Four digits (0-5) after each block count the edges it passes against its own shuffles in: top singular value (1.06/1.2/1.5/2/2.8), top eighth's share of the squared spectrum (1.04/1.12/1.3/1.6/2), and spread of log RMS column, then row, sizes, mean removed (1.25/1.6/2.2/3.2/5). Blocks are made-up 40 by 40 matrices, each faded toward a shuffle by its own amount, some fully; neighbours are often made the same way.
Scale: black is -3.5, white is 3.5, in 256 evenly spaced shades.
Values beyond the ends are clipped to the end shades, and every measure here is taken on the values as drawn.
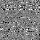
2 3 0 3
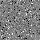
0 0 0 0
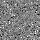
0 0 0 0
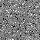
0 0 0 0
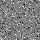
0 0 0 0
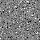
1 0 0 0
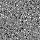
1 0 0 0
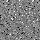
0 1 0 0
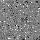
1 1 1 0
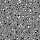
0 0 0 0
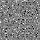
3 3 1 1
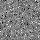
0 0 0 0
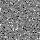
1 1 0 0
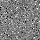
1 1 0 0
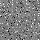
1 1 0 0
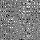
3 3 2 1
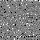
3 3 0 1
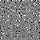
3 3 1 1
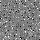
0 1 0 0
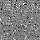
3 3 0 1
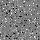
1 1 0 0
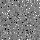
2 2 0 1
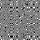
4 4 2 2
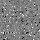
2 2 0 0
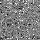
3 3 0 1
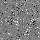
2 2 0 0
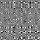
4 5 2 3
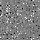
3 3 1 1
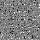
3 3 0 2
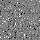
2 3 0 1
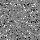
2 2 0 1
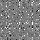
3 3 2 1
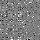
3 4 2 2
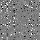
3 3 2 1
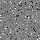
0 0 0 0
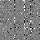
4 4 2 1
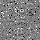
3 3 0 1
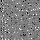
2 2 1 0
